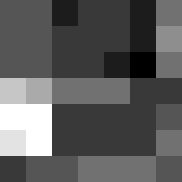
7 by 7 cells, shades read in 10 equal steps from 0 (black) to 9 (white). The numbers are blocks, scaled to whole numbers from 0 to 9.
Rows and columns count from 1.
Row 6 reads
8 9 2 2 2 2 4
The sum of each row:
16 18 15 29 29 29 23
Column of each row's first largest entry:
7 7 7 1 1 2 4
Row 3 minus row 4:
-4 -3 -2 -2 -3 -2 2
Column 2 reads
3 3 3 6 9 9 3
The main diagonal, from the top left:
3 3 2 4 2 2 3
